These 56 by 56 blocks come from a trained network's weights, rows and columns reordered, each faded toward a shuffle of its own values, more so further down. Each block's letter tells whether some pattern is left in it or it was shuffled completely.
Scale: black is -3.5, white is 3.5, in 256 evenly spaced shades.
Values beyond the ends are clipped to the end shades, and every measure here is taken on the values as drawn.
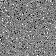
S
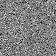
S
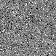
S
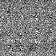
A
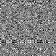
A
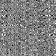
A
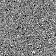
S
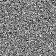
S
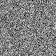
S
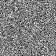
S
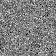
S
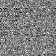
A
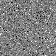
S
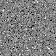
S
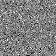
S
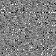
A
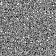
S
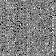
A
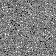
S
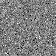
S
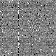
A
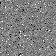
S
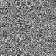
A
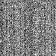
A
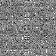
A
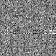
A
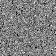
S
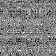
A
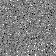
S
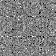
A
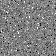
S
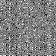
A
